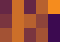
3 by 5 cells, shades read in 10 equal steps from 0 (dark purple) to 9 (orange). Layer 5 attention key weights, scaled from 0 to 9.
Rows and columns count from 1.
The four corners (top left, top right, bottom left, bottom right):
2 9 5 0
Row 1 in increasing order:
2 2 6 7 9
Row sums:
26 20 20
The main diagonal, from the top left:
2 7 3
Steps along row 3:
up down up down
